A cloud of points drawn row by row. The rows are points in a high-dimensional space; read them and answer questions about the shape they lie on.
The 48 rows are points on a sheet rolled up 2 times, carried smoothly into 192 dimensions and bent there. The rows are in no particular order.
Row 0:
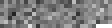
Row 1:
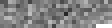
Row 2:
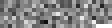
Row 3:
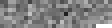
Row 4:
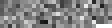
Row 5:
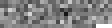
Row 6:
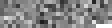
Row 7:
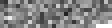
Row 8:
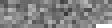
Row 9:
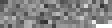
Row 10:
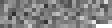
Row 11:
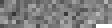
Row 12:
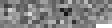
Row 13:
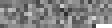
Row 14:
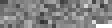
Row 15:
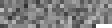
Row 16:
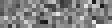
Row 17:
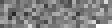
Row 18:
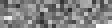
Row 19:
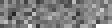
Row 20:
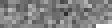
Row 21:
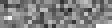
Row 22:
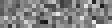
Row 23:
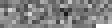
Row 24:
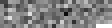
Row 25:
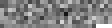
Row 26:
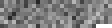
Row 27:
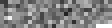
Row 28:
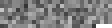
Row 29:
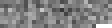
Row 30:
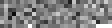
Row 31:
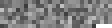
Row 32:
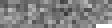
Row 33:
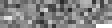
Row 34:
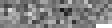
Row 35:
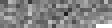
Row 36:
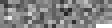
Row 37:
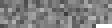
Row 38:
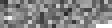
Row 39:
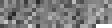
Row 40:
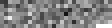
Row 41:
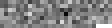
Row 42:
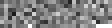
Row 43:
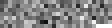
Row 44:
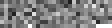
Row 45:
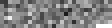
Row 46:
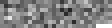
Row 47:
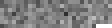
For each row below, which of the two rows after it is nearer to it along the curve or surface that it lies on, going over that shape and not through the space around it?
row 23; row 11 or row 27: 27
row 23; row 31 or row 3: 31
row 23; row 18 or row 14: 18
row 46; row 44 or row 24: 24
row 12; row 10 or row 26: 26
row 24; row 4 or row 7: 7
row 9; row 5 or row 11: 11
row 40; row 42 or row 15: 15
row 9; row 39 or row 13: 39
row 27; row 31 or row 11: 31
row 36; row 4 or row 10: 4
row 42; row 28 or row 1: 28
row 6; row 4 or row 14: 4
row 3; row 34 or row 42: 34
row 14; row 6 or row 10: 10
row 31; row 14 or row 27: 27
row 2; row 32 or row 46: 46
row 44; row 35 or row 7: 7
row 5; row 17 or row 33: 33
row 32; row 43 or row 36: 36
